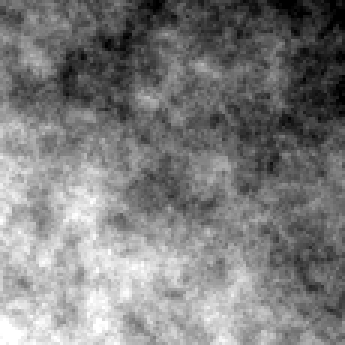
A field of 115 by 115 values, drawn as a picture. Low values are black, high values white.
The bottom left is the ninth with the highest average. Values rise toward the bottom left. No regular stripes run through it. The top right is the ninth with the lowest average.
